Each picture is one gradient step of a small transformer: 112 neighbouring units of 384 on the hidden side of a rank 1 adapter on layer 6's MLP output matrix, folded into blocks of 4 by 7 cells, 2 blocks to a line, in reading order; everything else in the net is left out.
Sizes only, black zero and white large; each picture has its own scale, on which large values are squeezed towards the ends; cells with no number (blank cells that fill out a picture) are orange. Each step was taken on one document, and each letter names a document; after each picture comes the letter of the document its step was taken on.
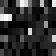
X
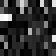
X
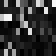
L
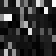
L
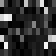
X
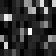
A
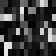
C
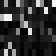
L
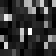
A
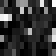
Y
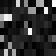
C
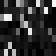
L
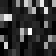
A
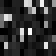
A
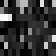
X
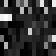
X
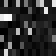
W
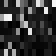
L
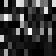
L
